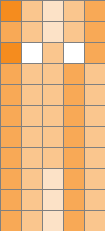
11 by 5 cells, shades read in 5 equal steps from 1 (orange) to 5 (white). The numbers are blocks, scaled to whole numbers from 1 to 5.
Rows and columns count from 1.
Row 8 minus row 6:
0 0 0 0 0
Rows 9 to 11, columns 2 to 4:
3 4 2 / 3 4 2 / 3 4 2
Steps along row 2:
up up down down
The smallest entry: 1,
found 2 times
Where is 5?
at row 3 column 2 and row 3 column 4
